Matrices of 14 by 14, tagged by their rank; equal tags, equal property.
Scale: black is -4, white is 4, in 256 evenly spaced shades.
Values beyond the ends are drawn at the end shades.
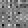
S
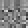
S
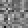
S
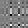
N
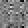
S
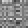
S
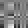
N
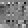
S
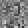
S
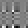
N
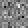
S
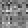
S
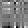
N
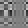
N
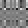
N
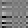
N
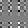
N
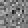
S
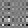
N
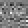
S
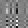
N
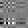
N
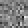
S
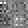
S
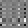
N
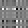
N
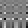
N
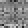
S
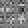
S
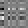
N
